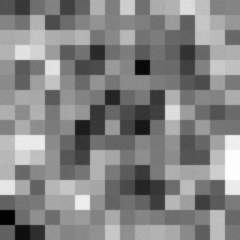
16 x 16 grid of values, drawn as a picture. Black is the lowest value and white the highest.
Overall the values sit about 50% of the way up the scale. No single row or column stands out from its neighbours. There are no regular stripes.
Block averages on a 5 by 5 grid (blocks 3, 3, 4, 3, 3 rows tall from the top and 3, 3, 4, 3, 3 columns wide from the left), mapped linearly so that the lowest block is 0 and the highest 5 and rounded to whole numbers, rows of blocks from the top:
3 2 3 3 4 / 4 3 1 1 3 / 5 2 0 2 3 / 4 3 2 2 5 / 0 4 3 3 2
